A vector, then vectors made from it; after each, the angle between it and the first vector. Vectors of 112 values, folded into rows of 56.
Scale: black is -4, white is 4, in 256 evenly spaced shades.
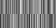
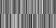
partly aligned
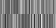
partly aligned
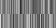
nearly opposite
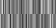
partly opposed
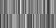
partly aligned
